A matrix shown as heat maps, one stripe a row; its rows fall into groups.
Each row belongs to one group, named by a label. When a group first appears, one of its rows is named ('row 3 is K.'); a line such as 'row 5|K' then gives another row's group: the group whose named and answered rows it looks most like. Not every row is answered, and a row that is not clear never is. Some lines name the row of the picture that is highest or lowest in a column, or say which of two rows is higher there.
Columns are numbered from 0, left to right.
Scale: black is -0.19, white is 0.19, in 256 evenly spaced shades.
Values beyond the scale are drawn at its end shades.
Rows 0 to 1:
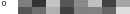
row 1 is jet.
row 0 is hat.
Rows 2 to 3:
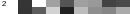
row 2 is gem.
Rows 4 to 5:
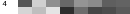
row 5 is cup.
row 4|gem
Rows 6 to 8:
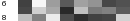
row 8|cup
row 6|gem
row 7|gem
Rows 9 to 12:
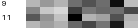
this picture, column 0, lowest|11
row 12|cup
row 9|cup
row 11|jet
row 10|gem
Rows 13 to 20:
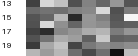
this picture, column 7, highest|15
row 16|gem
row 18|hat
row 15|jet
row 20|cup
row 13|gem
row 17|hat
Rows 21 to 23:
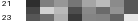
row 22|gem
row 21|hat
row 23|jet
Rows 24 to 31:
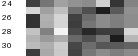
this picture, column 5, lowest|25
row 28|cup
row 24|hat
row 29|cup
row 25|cup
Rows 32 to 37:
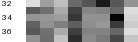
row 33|jet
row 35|jet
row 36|jet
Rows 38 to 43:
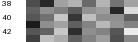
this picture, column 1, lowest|38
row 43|gem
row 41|hat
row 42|jet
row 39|jet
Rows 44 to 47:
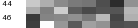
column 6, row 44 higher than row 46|No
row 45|cup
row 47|gem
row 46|hat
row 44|cup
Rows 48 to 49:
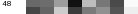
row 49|jet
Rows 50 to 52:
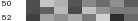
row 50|gem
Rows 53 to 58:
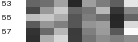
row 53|jet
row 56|jet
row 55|cup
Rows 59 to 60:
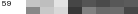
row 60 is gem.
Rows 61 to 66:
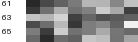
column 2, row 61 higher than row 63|No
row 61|hat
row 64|jet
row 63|cup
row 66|hat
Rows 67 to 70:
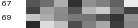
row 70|gem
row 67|jet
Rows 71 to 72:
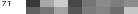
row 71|gem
